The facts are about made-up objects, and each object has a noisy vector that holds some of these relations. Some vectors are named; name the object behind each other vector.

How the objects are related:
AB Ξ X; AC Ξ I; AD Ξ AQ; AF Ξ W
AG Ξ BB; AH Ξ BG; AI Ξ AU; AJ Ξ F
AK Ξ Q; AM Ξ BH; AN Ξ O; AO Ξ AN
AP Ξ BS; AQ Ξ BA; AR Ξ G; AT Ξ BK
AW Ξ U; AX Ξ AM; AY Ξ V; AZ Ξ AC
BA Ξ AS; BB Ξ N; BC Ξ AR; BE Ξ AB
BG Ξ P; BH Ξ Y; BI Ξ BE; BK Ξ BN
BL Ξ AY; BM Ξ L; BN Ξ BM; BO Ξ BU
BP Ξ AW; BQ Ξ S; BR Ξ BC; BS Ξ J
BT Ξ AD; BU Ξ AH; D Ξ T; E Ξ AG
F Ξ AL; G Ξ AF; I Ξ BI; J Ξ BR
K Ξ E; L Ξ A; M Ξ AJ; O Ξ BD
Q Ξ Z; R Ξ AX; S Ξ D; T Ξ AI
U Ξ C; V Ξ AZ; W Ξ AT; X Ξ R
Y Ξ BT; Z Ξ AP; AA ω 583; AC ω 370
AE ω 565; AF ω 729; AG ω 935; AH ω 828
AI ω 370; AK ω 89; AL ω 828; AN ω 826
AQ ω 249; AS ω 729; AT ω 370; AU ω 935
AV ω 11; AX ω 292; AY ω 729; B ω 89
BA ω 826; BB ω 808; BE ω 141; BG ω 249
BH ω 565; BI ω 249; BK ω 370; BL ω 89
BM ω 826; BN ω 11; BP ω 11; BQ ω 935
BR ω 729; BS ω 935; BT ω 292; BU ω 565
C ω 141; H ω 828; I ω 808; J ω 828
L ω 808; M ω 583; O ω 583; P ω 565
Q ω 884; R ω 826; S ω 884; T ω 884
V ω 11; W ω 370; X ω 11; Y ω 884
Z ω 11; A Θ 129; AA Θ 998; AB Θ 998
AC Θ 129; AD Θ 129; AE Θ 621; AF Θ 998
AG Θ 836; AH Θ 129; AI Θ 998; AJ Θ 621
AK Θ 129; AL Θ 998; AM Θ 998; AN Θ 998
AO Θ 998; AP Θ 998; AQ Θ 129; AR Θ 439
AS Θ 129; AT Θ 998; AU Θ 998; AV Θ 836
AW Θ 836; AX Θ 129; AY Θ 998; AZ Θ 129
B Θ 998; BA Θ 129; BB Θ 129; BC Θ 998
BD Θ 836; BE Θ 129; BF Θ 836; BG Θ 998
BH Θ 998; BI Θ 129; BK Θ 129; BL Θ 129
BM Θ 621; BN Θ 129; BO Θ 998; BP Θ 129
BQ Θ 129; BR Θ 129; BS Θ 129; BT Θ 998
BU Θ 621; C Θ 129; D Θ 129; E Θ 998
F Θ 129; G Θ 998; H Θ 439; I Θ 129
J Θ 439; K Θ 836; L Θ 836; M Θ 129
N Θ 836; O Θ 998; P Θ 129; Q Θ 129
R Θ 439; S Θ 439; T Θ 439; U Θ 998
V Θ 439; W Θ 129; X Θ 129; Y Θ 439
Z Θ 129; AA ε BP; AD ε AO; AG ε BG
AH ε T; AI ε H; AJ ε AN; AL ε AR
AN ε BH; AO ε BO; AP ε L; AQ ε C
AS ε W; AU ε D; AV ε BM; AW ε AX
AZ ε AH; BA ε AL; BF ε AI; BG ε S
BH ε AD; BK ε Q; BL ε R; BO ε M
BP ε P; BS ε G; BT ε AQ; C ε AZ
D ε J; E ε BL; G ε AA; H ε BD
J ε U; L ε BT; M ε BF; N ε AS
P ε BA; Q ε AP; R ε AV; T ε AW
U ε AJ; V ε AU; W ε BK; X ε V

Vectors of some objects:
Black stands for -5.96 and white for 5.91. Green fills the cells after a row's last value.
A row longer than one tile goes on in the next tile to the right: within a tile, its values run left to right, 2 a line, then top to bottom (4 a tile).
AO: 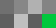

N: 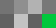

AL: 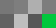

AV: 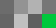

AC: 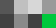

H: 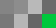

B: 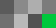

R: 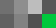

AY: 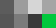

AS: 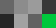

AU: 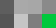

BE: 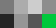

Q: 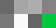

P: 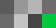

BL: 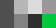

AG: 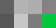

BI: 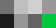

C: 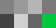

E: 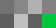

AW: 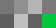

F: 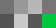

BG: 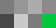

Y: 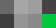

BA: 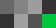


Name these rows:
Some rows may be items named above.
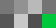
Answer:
AH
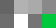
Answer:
BS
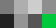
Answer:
BE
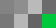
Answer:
H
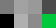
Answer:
AQ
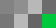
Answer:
H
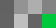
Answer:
AI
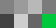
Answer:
C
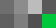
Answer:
R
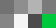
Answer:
BR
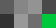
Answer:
BT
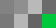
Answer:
H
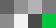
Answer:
AK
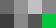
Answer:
AB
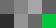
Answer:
AM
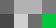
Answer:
BB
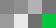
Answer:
AR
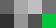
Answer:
X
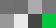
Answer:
BM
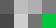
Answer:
BQ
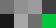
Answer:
AD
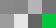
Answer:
J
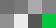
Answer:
AF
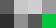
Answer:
I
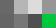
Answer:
V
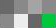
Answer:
AT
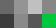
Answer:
AB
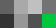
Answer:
X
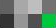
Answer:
X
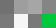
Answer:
L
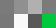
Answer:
A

